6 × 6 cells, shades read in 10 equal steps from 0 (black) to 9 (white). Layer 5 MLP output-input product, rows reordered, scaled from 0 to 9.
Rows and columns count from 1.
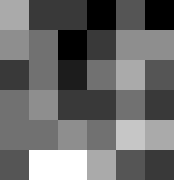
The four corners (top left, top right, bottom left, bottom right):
6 0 3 2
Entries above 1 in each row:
4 5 5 6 6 6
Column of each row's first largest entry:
1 1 5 2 5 2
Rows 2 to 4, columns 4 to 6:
2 5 5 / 4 6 3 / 2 4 2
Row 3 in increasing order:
1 2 3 4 4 6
